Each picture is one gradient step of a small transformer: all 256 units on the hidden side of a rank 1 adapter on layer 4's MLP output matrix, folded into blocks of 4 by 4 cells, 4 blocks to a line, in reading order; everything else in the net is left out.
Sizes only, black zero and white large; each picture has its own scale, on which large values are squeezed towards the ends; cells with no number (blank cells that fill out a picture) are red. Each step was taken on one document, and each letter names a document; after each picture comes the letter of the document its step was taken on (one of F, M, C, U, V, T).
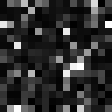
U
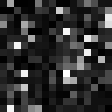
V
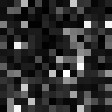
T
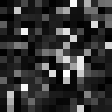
T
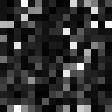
U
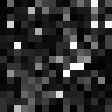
U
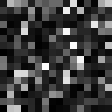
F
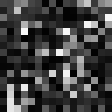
T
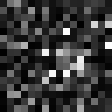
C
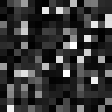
V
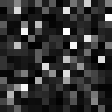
V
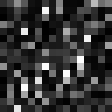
F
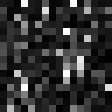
T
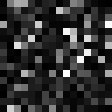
V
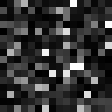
C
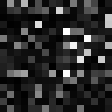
V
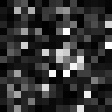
C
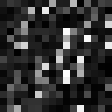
F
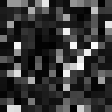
U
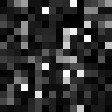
F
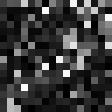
F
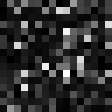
V
